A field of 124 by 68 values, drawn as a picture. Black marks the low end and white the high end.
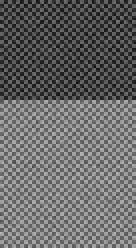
The field is checkered. A horizontal seam about 40% of the way down splits the table, and the bottom part is higher. The halves do not mirror each other.
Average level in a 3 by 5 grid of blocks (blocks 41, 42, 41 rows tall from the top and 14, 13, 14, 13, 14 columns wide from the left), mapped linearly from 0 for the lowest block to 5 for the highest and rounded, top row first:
0 0 0 0 0 / 4 4 4 4 4 / 5 5 5 5 5
